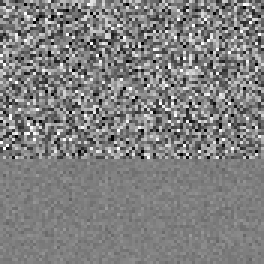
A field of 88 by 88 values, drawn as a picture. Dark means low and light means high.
Average level on the scale: 50%. Slope: none. Grain: fine. Seam: horizontal, 60% of the way down, the bottom part calmer. Stripes: none.
